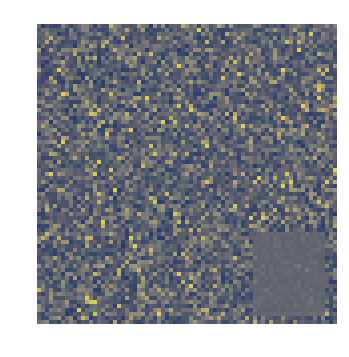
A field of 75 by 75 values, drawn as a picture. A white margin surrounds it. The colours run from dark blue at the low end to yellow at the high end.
The bottom right is the smoothest part. The halves do not mirror each other. The texture is fine-grained noise. An odd patch, calmer than its surroundings, sits in the bottom right. There are no regular stripes. No single row or column stands out from its neighbours.
